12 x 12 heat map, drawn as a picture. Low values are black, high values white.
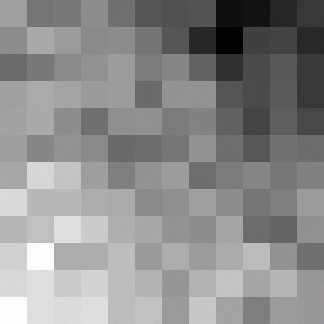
Mirror symmetry: none. Stripes: none. Ninth with the highest average: bottom left. Lone odd cells: none. Ninth with the lowest average: top right. Odd rows or columns: none. Slope: up to the bottom left.
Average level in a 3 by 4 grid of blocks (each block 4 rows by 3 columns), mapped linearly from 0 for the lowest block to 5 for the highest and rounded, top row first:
3210 / 4322 / 5433
